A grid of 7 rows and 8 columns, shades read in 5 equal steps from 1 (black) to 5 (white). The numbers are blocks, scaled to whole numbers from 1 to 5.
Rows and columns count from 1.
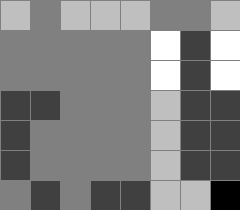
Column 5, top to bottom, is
4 3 3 3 3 3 2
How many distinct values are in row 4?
3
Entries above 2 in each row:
8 7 7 4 5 5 4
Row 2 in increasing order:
2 3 3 3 3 3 5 5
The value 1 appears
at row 7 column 8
